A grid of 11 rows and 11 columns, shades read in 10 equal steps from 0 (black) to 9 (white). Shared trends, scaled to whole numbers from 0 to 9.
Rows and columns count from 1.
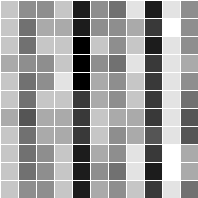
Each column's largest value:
7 5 7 8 2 7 6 8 3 9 6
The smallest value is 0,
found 3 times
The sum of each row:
56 56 58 56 57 59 55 57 60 57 57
